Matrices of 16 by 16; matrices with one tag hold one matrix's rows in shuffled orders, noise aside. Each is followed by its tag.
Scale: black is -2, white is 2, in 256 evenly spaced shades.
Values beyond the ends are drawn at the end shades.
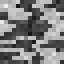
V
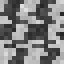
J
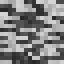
V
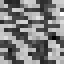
J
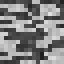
V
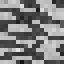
V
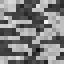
V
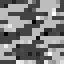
V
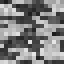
V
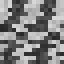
J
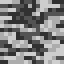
V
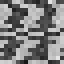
J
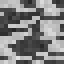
V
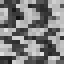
J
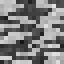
V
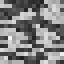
V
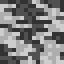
V
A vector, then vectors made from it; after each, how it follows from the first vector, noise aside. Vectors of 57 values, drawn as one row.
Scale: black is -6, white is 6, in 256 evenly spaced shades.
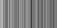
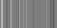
partly zeroed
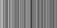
copied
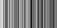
scaled up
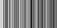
scaled up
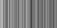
copied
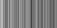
copied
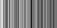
scaled up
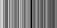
scaled up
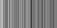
copied
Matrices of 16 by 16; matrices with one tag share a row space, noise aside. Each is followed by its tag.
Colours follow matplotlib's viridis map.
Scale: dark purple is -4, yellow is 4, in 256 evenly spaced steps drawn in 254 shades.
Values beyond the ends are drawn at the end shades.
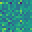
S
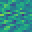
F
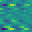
F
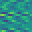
F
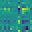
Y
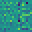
Y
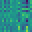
Y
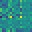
S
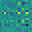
Y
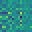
S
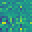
S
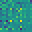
S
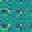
S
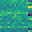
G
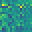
S
